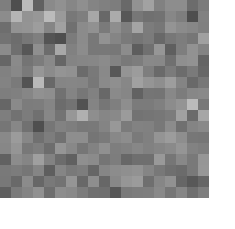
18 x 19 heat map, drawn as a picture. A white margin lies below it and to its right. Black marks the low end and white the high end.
An odd patch, rougher than its surroundings, sits in the top left. Overall the values sit about 50% of the way up the scale. No regular stripes run through it. No single row or column stands out from its neighbours. The top left is the roughest part.
